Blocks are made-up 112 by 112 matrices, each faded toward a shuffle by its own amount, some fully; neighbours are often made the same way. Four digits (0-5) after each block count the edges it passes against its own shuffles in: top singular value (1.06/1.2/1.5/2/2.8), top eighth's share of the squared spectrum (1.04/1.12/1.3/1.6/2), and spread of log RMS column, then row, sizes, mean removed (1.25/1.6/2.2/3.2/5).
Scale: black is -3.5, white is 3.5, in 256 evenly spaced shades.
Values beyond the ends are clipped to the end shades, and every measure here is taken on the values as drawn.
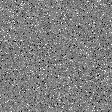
0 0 0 0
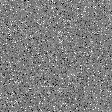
2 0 0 0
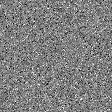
0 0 0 0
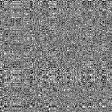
5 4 3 3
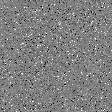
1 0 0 1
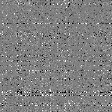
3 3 3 3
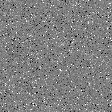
0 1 0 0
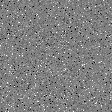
0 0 0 0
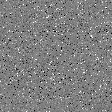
1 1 1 1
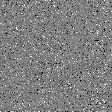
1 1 1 1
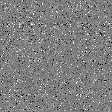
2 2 1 2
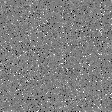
1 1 1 1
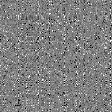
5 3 3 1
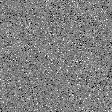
3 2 1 0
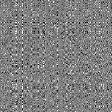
5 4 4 3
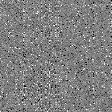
4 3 2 1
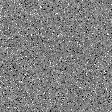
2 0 0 0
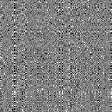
5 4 3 3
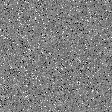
2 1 0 0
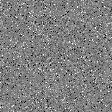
3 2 1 0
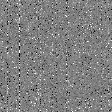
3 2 2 0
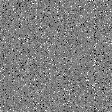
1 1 2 0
